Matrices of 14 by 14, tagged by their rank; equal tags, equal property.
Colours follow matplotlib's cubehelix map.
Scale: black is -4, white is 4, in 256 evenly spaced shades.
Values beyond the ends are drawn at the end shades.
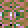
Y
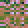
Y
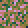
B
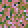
B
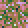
B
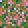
B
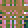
Y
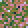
B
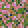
B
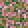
B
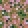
B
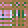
Y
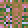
Y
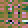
Y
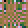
Y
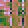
Y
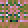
Y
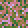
B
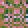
Y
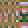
Y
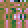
Y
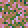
B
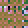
Y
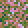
B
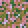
B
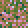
B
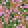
B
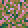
B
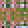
Y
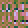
Y
